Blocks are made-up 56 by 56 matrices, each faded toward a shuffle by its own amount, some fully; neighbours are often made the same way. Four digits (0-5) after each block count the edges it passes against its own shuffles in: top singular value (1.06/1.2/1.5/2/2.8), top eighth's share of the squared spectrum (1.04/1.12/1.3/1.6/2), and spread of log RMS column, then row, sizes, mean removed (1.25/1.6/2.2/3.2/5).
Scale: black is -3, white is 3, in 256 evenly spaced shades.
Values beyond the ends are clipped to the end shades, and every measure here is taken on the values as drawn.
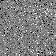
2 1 0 0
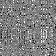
4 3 2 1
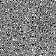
3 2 1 0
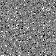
3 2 1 1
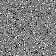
0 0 0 0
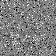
0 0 0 0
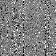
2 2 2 0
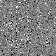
1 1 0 0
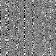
2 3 3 0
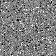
0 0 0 0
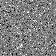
0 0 0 0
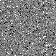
1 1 1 0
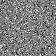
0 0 0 0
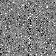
1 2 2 0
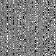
2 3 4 0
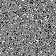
0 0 0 0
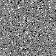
1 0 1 0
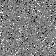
0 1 0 0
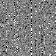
2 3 3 0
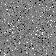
1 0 0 0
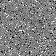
0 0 0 0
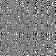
4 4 3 3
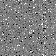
2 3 1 1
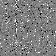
3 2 1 0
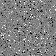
2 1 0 0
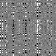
4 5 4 2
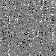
3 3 1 1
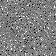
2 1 0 0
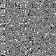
3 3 1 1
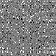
4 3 2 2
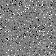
3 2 1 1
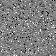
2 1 0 0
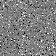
2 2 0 0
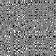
4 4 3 2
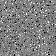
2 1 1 0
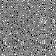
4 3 2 1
